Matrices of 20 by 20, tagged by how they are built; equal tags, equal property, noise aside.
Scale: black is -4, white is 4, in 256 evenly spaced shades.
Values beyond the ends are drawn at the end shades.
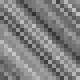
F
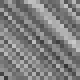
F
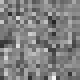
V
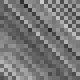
F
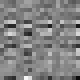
V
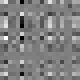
V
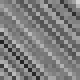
F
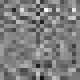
V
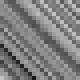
F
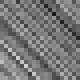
F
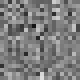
V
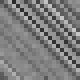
F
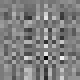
V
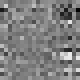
V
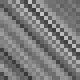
F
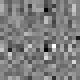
V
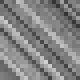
F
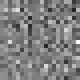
V
